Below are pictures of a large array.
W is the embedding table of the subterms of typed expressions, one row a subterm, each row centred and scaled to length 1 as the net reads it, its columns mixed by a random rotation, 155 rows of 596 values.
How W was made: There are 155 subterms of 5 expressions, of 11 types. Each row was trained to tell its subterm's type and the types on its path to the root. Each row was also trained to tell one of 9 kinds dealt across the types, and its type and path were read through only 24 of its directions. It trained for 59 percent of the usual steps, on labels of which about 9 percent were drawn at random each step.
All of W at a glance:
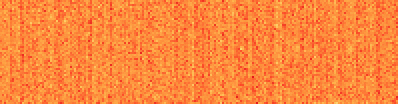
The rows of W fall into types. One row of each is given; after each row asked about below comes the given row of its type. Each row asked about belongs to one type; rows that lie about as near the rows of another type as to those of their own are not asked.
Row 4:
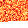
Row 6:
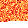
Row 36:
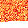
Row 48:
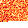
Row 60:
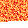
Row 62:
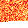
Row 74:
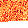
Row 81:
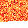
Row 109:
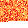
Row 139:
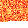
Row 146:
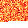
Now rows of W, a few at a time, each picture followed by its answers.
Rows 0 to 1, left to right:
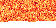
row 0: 109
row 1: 139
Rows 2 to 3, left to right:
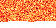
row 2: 48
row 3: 74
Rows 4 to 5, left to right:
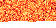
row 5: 139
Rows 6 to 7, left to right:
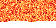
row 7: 74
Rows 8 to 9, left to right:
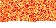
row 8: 6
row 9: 4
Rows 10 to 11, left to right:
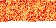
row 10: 60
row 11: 4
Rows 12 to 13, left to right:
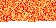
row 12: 48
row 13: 36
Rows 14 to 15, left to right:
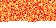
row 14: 146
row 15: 109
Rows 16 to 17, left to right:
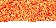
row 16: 48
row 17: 4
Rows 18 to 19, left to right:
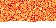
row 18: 60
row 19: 48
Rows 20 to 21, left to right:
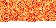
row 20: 109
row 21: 48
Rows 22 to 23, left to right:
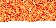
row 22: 109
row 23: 60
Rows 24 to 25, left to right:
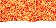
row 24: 62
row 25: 36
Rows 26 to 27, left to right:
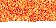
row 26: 6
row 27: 4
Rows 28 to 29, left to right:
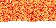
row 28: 4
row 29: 4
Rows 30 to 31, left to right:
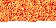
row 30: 81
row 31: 139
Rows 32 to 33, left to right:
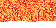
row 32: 74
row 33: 146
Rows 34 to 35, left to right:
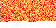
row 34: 48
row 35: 62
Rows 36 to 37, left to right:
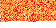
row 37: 139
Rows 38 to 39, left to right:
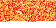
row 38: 6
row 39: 4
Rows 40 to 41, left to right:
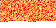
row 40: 48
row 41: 48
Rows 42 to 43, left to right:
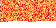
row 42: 81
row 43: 74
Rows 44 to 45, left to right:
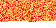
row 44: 139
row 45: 146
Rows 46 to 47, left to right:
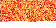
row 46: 60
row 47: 4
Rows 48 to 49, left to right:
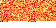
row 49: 109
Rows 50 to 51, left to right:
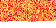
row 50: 146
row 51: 139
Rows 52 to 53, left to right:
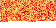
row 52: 109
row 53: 4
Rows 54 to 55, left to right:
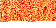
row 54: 109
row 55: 6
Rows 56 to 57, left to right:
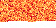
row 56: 146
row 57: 81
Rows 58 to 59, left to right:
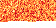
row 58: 109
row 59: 60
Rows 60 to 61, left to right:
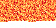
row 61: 60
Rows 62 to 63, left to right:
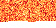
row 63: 36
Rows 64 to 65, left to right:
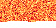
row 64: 36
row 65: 6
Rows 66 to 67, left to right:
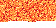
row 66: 139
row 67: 48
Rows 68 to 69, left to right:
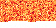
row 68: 60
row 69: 4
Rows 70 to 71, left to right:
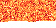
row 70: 74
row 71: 60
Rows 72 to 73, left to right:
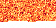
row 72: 74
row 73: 60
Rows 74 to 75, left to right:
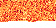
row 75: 6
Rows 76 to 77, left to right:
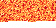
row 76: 48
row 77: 6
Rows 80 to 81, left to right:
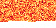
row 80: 60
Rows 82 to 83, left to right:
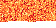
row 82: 62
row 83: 4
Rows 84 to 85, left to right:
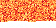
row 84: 74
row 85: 74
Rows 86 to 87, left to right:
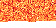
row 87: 146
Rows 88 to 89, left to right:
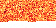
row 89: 48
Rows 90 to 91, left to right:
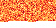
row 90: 109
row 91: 6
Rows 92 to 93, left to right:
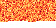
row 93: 6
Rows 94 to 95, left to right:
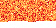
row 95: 62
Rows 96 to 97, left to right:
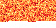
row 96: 139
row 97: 109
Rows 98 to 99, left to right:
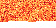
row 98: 109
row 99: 146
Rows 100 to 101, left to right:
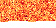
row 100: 109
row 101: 6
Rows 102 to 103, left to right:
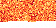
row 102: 62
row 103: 81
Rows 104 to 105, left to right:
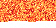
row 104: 6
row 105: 4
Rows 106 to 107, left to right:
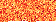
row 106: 4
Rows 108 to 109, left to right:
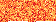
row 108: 139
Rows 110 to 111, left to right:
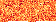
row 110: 60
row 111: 146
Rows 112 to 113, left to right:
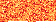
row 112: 109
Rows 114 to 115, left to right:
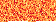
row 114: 60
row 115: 60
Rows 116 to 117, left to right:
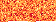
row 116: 146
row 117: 81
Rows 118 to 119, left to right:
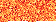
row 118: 74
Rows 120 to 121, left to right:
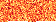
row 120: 74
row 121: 6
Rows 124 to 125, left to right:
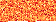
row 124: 62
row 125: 36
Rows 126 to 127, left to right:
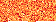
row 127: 48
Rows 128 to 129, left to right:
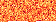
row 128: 4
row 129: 74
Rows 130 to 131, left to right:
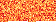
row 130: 81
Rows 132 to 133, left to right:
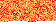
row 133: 62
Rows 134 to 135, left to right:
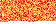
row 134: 109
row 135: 60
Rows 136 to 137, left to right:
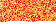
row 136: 139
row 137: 60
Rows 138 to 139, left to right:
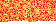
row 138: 62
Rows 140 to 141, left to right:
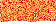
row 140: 81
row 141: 74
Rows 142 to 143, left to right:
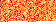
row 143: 48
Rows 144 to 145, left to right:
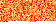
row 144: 48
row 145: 4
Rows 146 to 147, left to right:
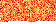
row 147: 139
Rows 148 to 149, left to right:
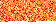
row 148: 48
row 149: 62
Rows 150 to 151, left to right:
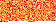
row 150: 62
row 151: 6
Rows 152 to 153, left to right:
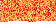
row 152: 6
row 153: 74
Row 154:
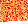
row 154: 74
